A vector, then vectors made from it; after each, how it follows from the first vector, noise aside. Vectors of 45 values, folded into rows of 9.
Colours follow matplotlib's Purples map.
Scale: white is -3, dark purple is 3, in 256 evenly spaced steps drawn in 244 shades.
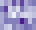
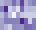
copied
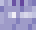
partly zeroed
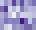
copied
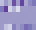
partly zeroed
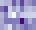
copied
